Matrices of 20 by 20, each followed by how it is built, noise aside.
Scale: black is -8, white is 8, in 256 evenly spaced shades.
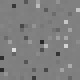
sparse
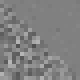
lower triangular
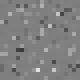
sparse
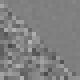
lower triangular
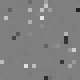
sparse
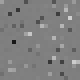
sparse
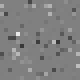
sparse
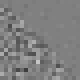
lower triangular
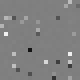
sparse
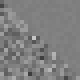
lower triangular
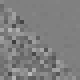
lower triangular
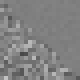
lower triangular
